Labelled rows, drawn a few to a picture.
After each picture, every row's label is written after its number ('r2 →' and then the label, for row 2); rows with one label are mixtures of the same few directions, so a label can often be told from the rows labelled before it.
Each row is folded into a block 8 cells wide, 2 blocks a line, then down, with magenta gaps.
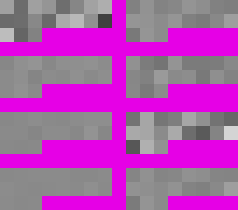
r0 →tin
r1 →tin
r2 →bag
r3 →bag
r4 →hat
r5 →tin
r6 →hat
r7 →tin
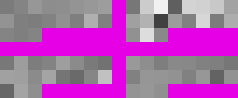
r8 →hat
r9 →bag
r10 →tin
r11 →hat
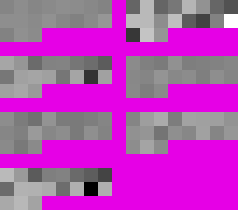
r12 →tin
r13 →tin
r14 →hat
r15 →bag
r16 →bag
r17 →bag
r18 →hat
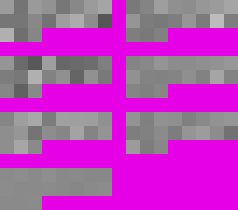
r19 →tin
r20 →hat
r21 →bag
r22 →hat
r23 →bag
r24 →tin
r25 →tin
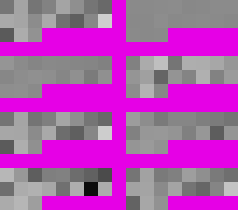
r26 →tin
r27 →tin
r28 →hat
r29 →bag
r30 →tin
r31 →hat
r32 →hat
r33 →tin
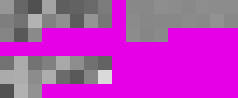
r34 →bag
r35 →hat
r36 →tin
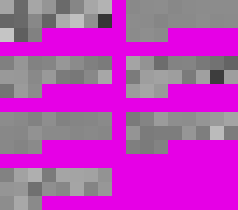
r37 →tin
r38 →bag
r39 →tin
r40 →hat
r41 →bag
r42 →hat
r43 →bag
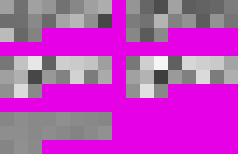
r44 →tin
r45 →bag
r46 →bag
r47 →bag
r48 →tin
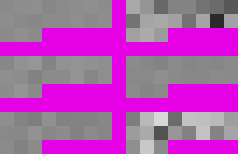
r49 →bag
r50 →hat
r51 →bag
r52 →bag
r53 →bag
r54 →bag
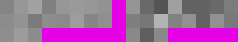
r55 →bag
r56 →bag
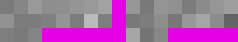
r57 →hat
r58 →tin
